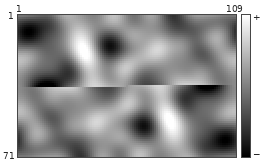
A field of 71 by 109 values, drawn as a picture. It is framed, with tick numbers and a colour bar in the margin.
Overall the values sit about 50% of the way up the scale. There are no lone odd cells. A half turn leaves it unchanged.
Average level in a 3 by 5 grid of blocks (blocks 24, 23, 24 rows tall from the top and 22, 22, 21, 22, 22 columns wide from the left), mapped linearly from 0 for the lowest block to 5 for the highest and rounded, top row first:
05332 / 23432 / 23350
